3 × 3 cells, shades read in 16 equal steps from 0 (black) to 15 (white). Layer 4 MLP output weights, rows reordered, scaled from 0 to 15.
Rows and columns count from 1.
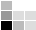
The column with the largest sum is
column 3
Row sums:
41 35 24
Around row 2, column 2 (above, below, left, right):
15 11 9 13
